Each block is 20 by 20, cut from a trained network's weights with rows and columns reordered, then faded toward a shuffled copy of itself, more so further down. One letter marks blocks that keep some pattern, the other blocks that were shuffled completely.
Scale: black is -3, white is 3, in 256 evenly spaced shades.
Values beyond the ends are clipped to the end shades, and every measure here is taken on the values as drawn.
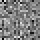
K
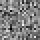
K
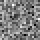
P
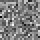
P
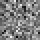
K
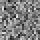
K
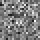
K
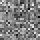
K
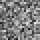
K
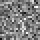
P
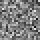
P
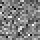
P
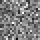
P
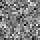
P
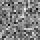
P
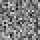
P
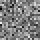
K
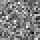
P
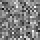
K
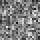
K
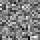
K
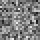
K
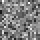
P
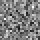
P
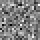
K
